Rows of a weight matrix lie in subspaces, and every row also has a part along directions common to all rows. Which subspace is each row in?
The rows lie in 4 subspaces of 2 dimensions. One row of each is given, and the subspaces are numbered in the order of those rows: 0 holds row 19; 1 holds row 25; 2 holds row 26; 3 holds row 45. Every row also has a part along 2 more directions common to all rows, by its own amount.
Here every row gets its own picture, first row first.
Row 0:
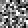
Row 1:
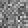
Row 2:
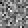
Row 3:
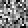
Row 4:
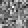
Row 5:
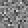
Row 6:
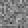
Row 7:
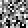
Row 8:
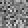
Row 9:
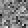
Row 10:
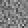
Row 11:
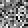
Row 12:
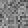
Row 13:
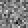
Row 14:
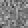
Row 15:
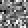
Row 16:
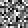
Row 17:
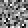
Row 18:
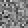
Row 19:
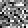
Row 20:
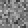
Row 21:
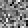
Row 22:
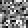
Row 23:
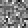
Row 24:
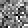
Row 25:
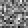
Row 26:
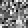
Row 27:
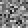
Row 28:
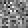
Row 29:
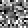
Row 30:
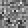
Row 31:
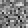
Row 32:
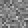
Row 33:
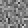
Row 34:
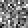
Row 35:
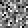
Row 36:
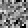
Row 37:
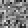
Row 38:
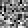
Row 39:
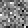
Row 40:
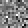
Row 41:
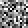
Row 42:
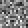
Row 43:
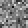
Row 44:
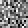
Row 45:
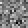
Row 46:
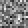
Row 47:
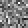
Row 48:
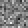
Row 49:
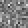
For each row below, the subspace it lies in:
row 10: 2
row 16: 1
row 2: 1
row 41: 1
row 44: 2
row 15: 3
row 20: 3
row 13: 3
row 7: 1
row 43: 2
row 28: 3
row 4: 2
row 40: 0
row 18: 2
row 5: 1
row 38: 1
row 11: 0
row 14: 2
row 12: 0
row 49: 2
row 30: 1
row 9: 0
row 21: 0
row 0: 2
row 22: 2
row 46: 1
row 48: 1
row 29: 3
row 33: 2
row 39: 0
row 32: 3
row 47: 2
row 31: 0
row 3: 3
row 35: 1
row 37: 3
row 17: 2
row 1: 0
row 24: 0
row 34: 2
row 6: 1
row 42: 0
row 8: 0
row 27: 3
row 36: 3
